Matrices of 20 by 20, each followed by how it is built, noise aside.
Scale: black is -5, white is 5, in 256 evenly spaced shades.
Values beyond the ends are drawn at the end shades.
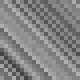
Toeplitz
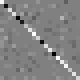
diagonal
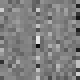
uneven columns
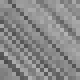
Toeplitz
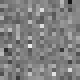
uneven columns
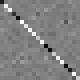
diagonal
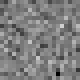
noise
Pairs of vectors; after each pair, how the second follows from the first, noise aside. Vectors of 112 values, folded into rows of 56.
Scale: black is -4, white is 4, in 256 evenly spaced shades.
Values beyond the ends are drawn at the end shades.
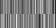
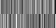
sign-scrambled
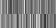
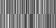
shuffled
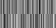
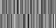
shuffled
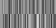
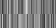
shuffled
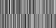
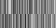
sign-scrambled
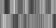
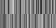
shuffled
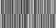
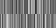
shuffled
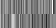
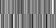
sign-scrambled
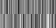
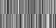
sign-scrambled
